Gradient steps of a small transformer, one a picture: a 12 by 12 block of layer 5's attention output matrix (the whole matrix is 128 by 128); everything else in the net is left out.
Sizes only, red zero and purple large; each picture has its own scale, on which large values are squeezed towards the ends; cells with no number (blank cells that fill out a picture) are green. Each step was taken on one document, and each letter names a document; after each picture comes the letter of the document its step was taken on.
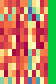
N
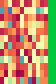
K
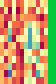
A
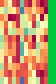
K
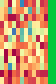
K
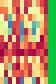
K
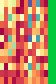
N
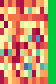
A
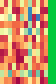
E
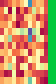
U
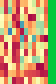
K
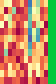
N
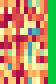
U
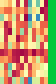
N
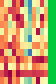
A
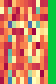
A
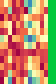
A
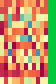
A
